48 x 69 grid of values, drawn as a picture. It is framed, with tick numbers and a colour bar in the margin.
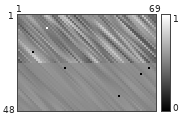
The halves do not mirror each other. The grain runs diagonally down to the right. A few values lie far out on both sides of the bulk. The bottom part is calmer, past a seam about 50% of the way down. Six lone cells stand out: one far higher and five far lower than their neighbours. No overall slope runs across the table.
